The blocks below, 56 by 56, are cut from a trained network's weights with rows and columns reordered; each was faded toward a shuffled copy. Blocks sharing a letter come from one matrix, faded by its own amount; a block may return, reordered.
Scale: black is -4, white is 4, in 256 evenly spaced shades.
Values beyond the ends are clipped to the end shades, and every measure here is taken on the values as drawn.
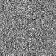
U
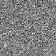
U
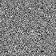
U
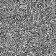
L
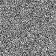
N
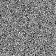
L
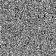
L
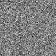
L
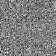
N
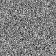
L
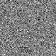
N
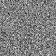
N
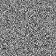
U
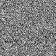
N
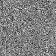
L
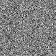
L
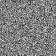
N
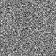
U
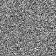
L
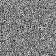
N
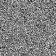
L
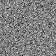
L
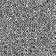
L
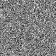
L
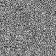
U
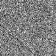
L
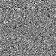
N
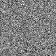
L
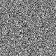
L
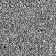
N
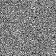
L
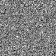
L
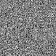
U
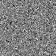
L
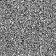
L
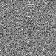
N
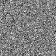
L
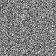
U
